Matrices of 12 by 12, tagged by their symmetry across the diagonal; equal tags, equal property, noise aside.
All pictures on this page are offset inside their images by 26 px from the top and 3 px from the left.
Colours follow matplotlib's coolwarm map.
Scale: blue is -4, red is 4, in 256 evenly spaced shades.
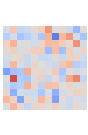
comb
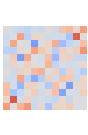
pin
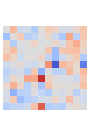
comb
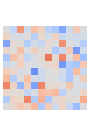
comb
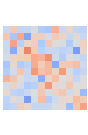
pin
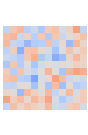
pin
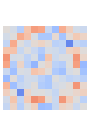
pin
